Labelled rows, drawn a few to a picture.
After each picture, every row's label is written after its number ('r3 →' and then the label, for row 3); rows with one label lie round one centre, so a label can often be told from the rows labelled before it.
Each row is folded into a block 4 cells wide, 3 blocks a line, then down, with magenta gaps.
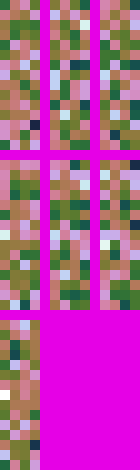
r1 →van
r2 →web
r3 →web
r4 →van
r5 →web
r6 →web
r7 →van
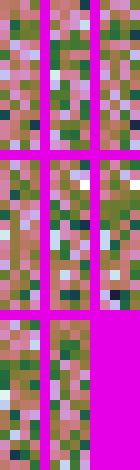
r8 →van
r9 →web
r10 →van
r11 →van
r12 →web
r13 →web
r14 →web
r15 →van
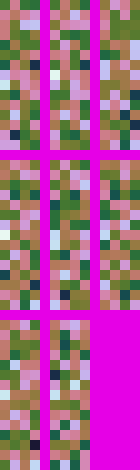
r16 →web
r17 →web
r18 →van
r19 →van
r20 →web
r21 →van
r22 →van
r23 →van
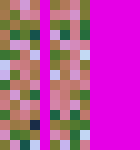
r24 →van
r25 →van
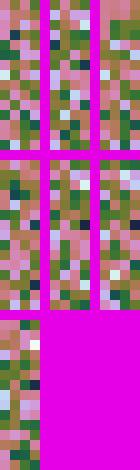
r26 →van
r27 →web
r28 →van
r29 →van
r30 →web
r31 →web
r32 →web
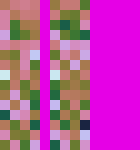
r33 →van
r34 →van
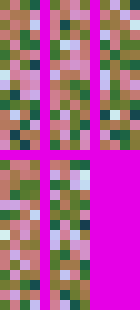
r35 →web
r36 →van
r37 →web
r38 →van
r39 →web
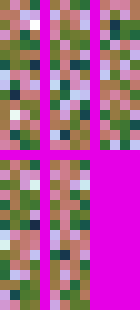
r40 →web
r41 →web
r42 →van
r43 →web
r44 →web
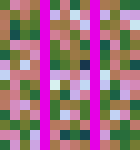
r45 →van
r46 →web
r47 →web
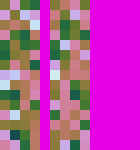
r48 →web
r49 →van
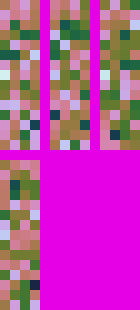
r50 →van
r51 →van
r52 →web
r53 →van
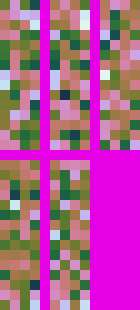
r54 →web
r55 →web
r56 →van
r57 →van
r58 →van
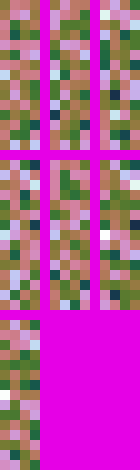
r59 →van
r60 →van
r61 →web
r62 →web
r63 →van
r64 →web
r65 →web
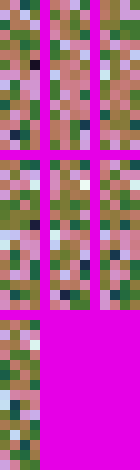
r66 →web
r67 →van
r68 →van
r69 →web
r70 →web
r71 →web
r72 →web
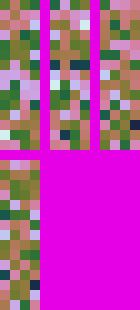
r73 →web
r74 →web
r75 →van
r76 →van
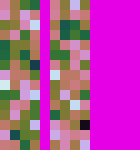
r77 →web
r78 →van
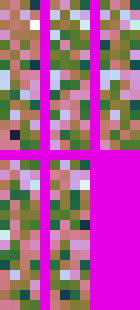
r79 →web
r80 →web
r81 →web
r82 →web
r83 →web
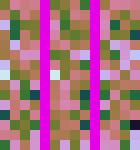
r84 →van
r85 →van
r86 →van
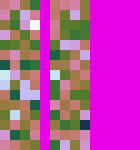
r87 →web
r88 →van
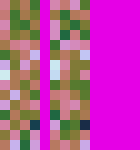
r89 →van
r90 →van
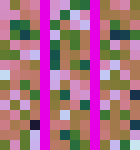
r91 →van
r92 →web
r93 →van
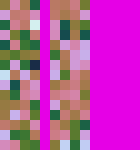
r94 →web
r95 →van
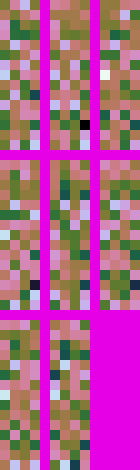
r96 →van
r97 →van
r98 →van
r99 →van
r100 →van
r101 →van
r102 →van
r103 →van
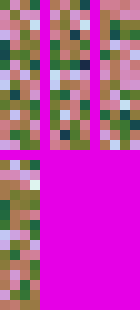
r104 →web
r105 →web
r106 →van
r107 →web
